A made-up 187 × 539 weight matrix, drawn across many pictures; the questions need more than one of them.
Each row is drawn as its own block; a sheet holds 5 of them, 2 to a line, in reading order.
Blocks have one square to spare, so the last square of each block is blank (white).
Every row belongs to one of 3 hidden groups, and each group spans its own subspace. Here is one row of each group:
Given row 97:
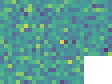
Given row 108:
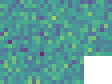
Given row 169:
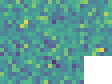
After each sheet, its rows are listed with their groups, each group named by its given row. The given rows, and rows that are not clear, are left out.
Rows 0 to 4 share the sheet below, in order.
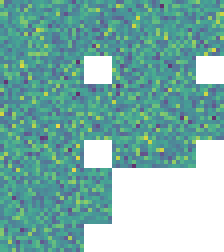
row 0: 97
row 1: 169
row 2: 108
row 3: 97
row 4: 97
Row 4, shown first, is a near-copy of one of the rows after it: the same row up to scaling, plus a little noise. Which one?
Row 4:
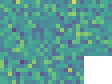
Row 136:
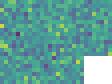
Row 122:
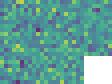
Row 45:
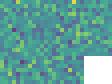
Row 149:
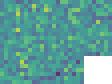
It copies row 45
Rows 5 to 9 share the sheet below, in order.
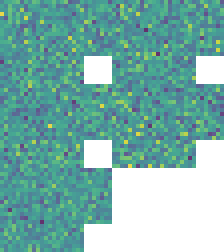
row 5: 97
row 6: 97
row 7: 97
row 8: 169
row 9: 108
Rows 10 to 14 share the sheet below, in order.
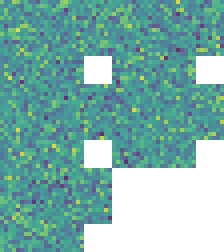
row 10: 97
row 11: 97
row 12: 169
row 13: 169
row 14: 97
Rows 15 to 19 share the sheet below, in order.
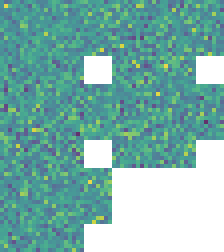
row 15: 169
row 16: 108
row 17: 108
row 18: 108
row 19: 169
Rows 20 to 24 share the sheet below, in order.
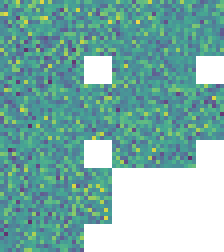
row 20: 169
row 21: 169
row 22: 169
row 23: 97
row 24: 97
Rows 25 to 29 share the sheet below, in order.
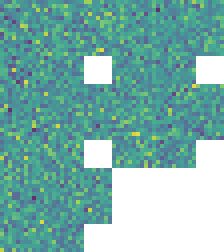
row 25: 169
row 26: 108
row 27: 108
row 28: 108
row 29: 97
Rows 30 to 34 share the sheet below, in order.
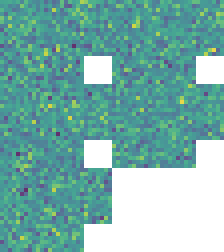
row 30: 108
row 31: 169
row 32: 97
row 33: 97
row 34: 169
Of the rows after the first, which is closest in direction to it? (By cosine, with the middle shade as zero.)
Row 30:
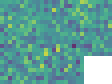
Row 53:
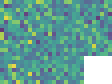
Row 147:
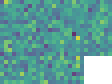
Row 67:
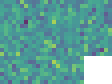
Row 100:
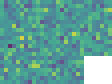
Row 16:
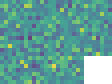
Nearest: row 100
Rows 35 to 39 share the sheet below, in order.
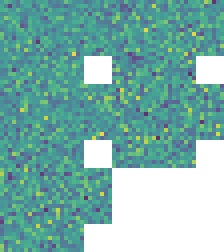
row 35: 169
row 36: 97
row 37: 169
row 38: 97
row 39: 108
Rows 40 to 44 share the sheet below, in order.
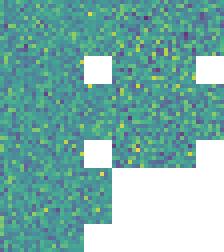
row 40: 108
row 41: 108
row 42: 108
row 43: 97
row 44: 108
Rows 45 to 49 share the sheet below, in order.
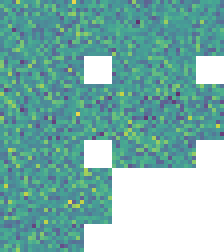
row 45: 97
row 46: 169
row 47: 169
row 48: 97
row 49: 97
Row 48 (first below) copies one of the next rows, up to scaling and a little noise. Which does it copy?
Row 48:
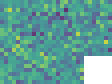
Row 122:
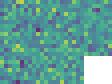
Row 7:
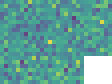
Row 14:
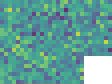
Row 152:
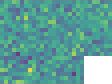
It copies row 14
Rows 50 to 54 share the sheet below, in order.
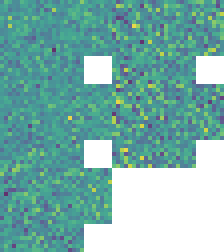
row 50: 108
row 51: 169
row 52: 97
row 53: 169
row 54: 97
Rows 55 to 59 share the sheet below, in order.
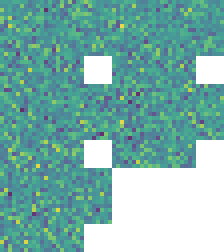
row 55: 108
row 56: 108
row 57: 169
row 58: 97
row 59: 108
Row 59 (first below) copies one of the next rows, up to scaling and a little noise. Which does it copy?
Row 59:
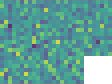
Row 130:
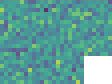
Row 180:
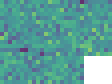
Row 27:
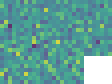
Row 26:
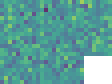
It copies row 27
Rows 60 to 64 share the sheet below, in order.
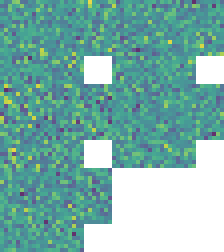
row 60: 108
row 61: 108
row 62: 169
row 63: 169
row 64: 97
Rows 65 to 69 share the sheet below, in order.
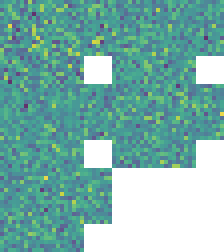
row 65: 108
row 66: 108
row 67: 169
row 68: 97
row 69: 108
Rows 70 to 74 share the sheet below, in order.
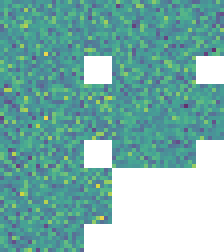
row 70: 97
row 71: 169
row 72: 169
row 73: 108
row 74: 169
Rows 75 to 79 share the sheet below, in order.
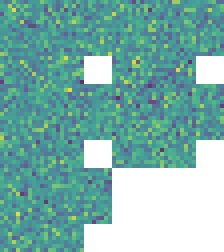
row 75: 108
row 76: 97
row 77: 108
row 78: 169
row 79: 169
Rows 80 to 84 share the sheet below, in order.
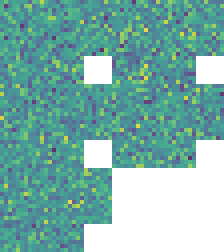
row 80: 169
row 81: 97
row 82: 108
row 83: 108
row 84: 97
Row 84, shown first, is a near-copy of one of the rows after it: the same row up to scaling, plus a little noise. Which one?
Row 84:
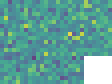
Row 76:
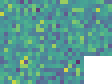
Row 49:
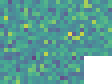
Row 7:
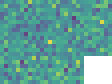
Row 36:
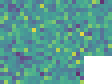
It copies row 49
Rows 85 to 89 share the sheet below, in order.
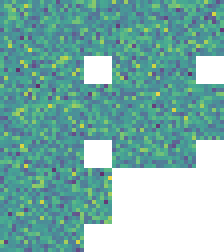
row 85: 108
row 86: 97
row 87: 97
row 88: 108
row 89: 108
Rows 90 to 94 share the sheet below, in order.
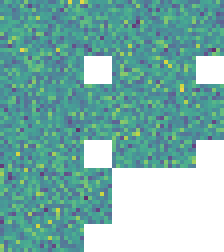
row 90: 108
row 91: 169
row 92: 97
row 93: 108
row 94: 108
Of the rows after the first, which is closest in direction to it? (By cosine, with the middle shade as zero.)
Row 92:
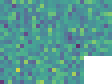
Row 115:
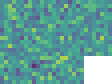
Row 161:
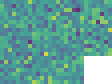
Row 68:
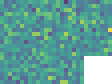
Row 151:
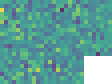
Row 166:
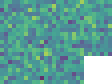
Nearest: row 161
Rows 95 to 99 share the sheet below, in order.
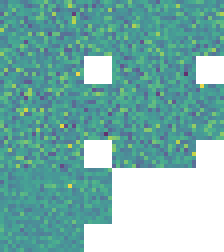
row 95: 108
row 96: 169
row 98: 108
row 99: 97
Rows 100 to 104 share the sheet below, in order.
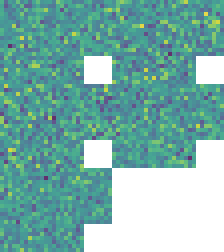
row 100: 108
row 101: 97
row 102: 169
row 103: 97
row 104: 108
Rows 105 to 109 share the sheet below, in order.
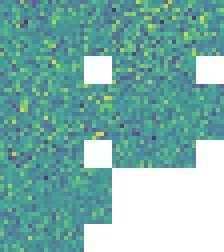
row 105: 169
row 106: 108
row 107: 169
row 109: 108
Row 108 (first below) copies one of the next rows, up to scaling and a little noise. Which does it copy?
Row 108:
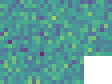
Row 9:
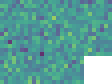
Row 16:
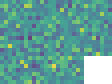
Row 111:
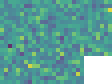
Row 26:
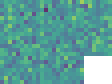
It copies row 9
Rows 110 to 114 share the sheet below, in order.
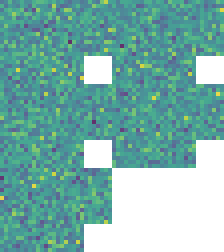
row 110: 97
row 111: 108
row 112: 108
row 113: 108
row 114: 108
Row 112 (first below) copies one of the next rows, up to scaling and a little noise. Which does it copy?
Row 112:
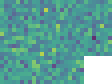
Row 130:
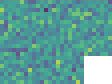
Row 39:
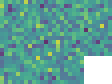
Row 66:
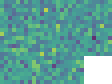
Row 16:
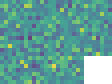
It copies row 66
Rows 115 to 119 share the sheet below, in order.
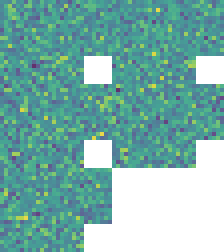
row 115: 108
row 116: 108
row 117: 169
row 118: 169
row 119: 108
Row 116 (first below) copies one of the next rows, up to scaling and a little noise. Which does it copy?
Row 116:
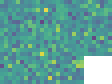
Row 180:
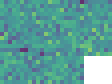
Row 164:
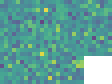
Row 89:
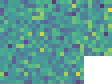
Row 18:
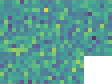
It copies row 164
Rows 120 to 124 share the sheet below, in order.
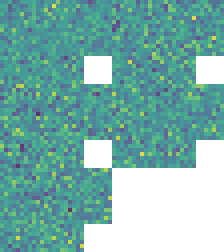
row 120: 108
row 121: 108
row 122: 97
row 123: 108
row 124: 97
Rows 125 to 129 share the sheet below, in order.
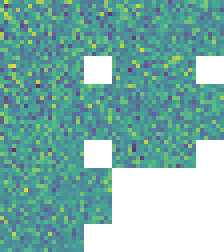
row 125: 169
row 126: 108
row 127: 169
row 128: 97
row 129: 169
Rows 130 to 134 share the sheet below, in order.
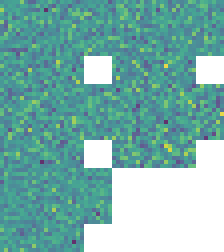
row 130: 108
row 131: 108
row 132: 108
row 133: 169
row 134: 97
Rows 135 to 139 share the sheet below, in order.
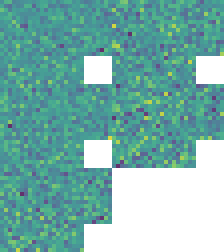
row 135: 169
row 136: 97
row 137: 97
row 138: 97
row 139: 169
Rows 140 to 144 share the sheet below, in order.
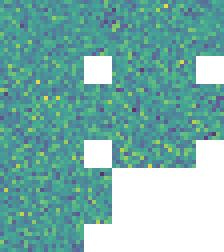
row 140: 169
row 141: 108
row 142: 97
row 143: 169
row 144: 108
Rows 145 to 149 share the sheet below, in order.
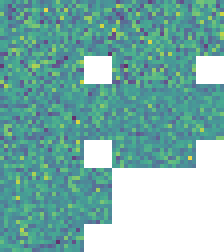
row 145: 108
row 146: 169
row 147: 97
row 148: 108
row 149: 97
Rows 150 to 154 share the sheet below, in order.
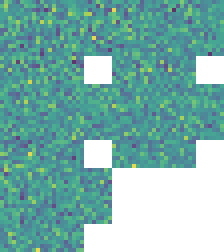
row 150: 108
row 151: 108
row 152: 97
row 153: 97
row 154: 169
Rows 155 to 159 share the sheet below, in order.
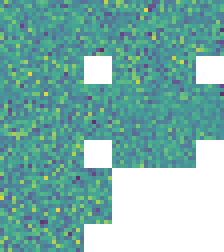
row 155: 169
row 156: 97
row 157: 108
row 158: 108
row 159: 108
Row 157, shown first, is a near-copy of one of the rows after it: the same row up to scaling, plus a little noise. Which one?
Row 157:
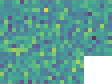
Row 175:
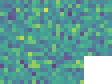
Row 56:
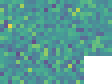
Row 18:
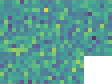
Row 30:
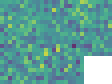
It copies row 18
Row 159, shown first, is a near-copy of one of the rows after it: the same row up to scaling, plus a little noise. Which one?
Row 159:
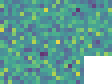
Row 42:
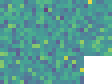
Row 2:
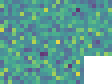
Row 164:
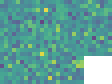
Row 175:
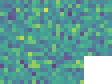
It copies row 2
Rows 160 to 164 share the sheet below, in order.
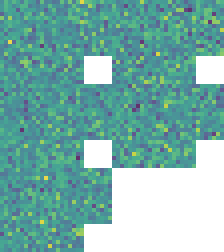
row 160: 108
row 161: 97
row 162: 97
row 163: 169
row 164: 108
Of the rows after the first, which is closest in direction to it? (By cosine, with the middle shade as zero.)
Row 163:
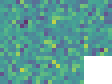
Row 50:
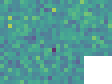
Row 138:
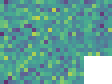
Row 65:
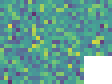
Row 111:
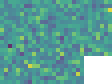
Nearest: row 65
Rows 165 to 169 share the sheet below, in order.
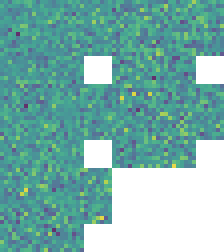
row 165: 97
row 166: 108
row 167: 169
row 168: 97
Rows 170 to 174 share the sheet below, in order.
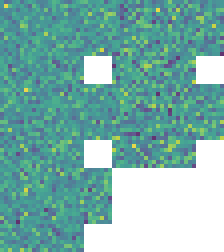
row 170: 169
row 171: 108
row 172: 108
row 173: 108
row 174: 169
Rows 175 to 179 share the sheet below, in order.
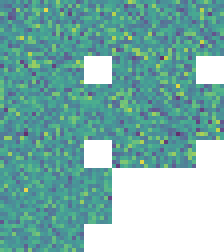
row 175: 108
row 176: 97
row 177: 108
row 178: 97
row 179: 169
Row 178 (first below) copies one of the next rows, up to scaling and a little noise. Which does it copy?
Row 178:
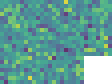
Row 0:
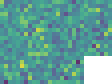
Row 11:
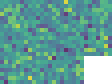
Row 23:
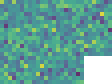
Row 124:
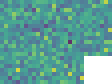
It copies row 11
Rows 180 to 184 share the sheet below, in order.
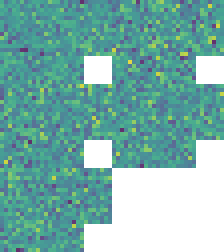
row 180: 108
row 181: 108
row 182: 108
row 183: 108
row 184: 97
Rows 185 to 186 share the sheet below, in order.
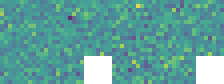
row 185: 108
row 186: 108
